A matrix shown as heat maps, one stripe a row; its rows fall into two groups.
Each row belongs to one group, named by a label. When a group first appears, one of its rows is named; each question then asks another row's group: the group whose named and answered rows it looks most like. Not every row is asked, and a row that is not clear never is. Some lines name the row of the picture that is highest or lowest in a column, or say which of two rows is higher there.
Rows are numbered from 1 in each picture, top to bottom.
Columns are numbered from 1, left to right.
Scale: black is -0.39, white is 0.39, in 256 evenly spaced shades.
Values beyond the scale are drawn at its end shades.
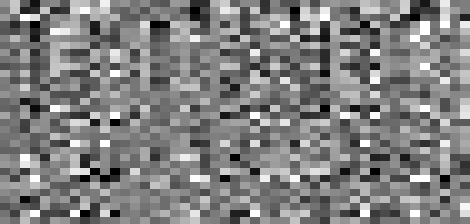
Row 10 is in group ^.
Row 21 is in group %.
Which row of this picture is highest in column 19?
23
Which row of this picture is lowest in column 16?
4
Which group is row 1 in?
%
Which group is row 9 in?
^
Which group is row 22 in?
^
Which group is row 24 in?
%
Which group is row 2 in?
%
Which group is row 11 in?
^
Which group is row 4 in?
^
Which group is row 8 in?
^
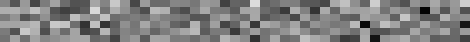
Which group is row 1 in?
^
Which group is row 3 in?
%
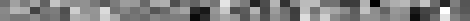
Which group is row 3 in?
%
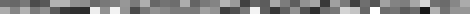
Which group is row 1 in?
^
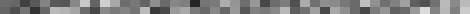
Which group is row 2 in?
^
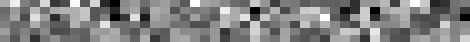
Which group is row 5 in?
^
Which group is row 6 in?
^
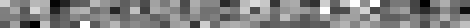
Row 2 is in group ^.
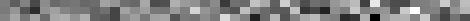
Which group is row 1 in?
^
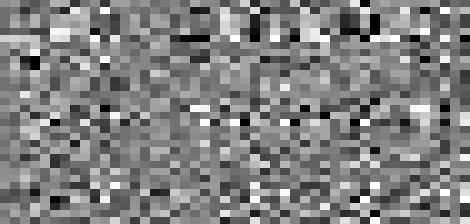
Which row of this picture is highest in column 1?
6
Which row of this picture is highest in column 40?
6
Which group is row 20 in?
%
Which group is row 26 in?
%
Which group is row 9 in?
%
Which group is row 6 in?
%
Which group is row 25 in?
^
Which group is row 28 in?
^
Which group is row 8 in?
%
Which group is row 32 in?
^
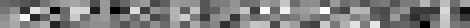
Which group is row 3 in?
%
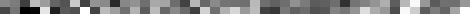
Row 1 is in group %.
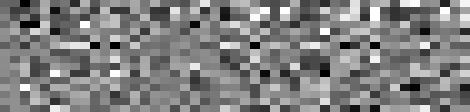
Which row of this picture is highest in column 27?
2
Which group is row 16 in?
^
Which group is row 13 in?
%
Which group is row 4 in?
%
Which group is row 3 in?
^
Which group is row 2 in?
^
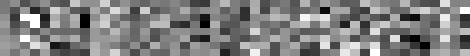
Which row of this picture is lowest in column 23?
8
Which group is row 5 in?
^
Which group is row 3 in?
%
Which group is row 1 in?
%
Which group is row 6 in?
%
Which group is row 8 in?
^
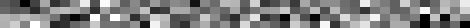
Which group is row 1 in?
%
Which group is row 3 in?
^
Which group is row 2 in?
^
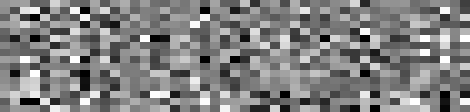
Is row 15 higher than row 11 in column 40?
No
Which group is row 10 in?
^
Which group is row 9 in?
%
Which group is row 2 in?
%
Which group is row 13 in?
%
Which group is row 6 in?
^
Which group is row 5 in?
%
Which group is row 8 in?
^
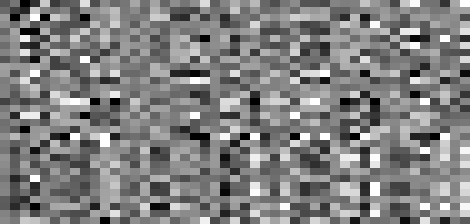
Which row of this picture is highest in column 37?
20
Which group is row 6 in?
%
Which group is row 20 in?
%
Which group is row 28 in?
^
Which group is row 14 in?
%
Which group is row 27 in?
^
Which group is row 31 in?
^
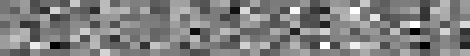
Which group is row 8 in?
%
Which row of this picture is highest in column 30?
2
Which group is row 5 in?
%
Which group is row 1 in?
%
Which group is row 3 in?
^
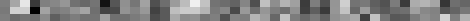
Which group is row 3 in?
^
